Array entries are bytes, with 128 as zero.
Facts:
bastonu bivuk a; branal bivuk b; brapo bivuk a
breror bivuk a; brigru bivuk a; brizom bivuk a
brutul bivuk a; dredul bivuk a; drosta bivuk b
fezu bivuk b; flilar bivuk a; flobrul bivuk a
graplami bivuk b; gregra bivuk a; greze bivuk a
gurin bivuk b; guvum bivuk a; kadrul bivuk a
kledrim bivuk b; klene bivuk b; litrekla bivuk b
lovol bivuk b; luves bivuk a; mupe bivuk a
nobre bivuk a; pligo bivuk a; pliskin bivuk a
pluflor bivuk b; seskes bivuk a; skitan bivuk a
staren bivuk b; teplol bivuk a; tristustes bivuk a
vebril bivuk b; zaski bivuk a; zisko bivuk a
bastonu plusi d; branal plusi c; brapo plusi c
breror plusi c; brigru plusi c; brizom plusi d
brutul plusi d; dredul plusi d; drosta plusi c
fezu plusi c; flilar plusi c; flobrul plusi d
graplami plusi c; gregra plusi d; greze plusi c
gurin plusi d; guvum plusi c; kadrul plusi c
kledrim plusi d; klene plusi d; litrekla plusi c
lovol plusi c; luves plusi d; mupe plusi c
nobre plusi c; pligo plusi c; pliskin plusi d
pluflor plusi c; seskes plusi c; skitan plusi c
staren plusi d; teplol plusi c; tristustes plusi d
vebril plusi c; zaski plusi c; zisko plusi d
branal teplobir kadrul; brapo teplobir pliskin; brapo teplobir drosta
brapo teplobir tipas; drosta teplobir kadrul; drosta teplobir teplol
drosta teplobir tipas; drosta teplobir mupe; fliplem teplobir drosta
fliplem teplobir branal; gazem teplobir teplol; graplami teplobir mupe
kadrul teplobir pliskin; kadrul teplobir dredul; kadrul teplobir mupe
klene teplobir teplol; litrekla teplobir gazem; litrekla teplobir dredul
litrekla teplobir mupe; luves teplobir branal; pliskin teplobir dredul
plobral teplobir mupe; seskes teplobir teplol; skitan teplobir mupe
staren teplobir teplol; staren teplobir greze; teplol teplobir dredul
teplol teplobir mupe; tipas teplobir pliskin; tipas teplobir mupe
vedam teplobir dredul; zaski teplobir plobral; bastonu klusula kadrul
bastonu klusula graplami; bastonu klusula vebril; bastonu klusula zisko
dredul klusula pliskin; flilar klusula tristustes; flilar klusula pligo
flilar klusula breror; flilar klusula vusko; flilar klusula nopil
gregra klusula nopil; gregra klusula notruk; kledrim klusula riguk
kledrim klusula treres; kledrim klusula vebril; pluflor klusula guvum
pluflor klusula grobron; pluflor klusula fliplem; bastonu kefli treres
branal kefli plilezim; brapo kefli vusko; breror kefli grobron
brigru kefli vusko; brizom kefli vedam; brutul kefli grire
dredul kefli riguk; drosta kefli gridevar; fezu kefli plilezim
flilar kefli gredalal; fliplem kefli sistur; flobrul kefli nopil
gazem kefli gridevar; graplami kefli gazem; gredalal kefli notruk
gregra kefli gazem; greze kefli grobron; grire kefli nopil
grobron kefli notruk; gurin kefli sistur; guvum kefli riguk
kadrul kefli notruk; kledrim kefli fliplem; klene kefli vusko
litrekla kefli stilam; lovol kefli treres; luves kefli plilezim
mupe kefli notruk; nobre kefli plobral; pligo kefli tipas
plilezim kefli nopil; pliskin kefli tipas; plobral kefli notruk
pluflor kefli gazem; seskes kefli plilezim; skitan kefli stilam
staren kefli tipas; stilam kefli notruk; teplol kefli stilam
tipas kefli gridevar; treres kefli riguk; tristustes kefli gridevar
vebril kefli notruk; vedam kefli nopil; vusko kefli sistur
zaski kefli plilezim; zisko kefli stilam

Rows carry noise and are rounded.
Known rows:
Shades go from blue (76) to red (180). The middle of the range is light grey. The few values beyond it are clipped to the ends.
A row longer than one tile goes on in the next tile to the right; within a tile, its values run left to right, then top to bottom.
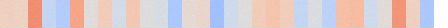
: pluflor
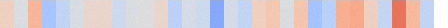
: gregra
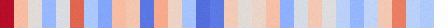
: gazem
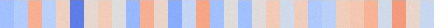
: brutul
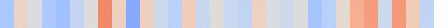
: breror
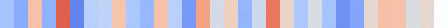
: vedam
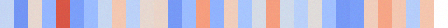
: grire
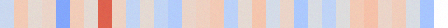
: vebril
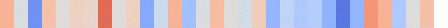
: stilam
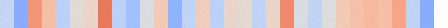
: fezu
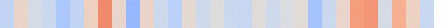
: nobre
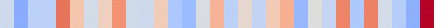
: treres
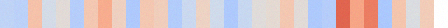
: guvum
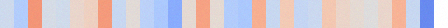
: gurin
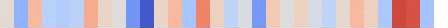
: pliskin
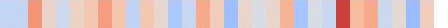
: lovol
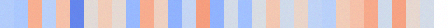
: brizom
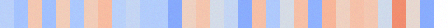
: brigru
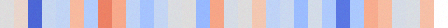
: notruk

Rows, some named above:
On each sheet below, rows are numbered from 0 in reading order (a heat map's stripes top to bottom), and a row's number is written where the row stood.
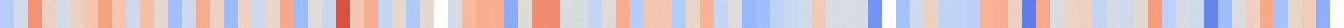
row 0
lovol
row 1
litrekla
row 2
mupe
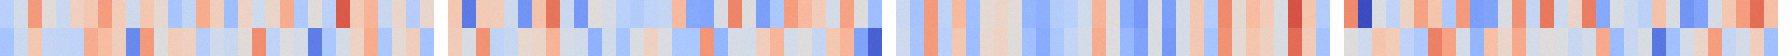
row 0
lovol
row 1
zaski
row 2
brapo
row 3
tipas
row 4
mupe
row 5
klene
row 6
brapo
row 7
skitan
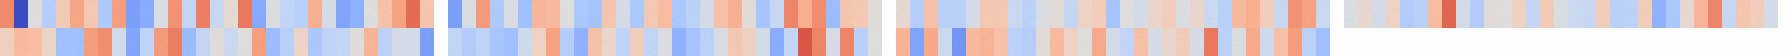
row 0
tipas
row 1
dredul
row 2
tristustes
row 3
zisko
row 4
teplol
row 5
greze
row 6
staren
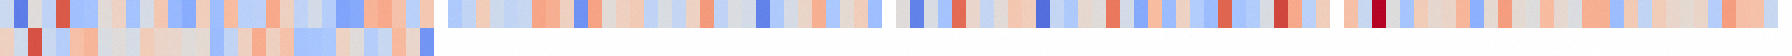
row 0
nopil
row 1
mupe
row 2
fliplem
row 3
drosta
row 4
graplami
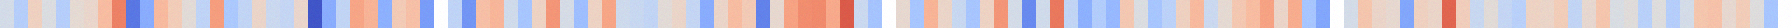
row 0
kadrul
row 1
luves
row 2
seskes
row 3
vebril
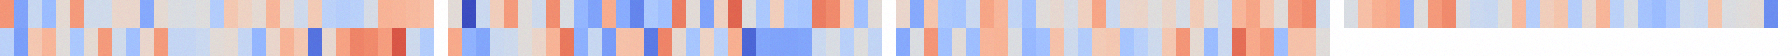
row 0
gridevar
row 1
plilezim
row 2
pligo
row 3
litrekla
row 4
luves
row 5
plobral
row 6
dredul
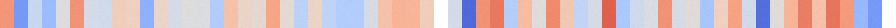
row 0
gridevar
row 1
branal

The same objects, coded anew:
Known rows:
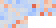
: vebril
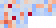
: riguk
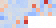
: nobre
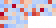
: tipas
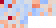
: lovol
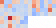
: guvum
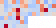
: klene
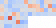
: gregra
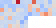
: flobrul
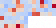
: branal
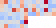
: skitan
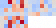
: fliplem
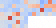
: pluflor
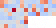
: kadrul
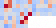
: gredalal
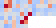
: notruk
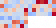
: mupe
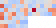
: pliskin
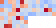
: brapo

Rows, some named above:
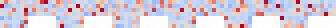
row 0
teplol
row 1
litrekla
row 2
gridevar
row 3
kadrul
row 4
branal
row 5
zaski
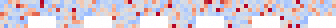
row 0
vedam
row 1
brigru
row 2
seskes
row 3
dredul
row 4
litrekla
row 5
luves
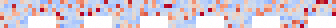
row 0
graplami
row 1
gazem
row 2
plilezim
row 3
staren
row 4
drosta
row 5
mupe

